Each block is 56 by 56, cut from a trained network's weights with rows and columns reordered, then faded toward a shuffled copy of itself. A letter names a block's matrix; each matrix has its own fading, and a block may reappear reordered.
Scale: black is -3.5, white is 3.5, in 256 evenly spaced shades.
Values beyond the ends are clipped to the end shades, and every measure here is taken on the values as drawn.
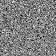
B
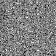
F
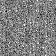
F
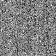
F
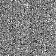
F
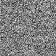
B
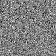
B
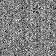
F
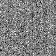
F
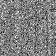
F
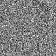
B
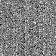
F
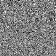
B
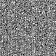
F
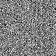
F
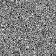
B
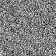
B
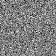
B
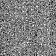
F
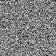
B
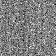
F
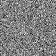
B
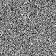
B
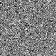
B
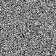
B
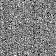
F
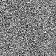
B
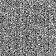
F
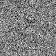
B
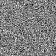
B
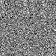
B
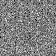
F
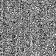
F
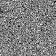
B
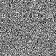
B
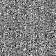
F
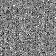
F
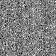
F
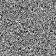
B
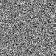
B
